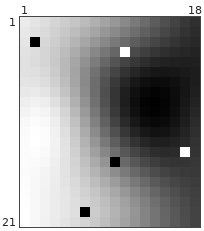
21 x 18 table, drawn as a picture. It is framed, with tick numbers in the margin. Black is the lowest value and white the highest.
Lone odd cells: 5, 2 higher and 3 lower than their neighbours. Stripes: none. Calmest part: bottom left. Ninth with the lowest average: middle right. Slope: up to the left. Odd rows or columns: none.
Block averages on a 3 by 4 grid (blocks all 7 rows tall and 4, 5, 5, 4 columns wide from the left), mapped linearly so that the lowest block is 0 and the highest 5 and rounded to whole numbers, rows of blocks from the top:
4 3 1 0
5 3 0 0
5 4 2 1
